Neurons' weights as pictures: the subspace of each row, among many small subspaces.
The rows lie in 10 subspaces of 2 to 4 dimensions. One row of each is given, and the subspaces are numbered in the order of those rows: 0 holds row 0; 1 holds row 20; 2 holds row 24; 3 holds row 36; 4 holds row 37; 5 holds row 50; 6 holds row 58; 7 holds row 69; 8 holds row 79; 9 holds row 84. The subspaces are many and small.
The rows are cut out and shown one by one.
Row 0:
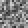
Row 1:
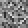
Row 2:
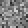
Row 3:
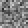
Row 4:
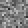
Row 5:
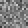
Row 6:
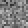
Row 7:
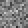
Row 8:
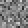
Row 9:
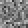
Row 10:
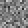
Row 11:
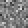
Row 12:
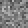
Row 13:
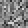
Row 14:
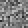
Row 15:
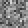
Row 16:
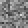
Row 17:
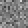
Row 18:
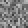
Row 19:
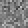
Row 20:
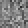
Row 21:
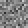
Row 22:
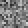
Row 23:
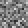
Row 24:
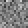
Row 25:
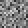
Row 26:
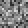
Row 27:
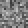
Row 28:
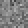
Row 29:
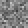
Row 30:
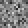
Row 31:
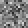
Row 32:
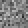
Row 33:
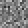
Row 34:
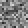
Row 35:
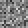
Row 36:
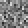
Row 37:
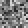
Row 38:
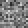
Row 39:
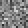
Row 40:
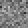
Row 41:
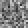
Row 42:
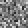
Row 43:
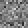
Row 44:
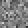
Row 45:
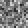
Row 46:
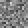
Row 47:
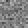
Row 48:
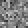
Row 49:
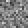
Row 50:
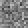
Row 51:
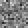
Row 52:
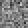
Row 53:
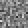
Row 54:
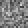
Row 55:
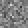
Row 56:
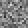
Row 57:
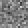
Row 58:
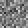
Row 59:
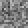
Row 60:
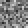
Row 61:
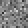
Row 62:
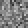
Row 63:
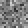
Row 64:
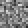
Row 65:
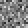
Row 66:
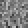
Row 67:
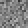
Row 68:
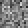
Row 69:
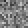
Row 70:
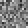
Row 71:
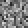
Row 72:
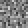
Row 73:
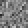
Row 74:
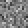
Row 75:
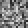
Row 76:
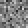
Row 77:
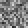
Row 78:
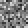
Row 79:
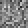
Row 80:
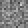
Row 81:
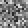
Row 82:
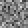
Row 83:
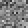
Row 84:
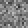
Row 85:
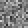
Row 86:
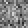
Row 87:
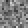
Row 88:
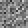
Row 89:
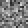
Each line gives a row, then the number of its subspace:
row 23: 9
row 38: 5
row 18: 9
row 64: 3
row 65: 5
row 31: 9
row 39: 6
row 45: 6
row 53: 0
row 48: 7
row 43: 9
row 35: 6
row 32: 0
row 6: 7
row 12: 2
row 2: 6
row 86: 9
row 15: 9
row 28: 4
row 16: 7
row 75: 1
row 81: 9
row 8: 5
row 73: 0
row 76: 3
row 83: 7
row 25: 6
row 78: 5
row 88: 6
